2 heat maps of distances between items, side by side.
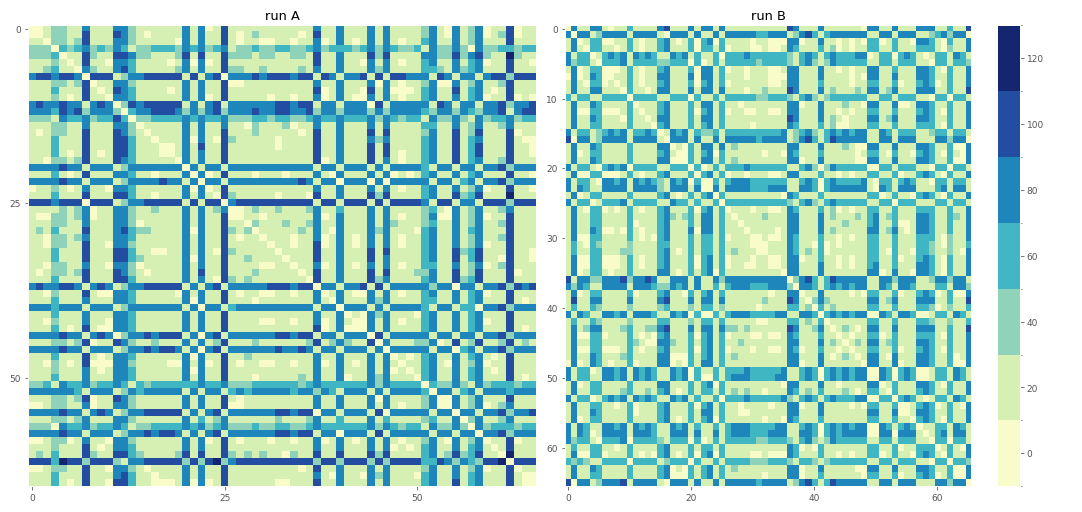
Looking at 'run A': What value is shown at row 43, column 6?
20
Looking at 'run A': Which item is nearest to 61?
33
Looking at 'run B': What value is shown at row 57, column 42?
60
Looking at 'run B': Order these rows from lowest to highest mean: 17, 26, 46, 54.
46, 26, 54, 17
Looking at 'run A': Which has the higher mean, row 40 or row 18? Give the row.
40
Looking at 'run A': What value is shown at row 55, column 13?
80
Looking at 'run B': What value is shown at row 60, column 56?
20
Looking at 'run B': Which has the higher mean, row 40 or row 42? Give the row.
42
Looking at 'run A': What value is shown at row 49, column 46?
80
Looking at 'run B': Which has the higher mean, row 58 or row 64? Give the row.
58
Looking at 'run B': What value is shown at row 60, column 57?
60
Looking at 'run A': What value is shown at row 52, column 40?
20
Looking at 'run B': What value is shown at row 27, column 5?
60
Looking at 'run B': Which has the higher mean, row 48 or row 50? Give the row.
50
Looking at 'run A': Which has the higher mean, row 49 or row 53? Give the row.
53
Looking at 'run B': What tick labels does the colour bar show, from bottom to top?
0, 20, 40, 60, 80, 100, 120
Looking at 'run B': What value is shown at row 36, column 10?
40
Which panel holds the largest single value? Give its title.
run A
